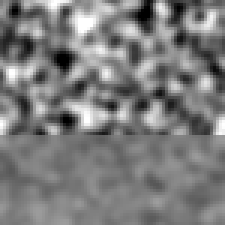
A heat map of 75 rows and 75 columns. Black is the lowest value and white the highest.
Ninth with the highest average: top middle. Average level on the scale: 50%. Slope: none. Seam: horizontal, 60% of the way down, the bottom part calmer. Grain: blotchy.
